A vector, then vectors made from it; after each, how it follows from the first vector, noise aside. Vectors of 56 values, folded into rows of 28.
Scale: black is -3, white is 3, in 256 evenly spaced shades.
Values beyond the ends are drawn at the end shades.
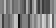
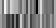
reversed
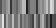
wrapped around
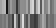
wrapped around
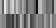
reversed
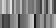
wrapped around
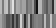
reversed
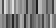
reversed
